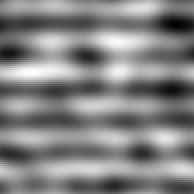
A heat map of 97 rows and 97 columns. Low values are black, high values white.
Stripes: horizontal, repeating 6 times. Histogram: bell-shaped. Average level on the scale: 50%. Lone odd cells: none. Slope: none.
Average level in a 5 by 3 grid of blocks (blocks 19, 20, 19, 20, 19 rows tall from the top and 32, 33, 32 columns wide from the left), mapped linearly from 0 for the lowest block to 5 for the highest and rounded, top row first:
231 | 553 | 230 | 232 | 333
